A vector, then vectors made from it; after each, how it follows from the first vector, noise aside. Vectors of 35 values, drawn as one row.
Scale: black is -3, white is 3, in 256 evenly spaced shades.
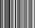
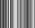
sign-scrambled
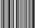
sign-scrambled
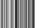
sign-scrambled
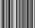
sign-scrambled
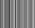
shrunk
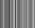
shrunk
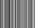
shrunk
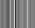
partly zeroed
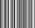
sign-scrambled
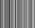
shrunk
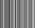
shrunk
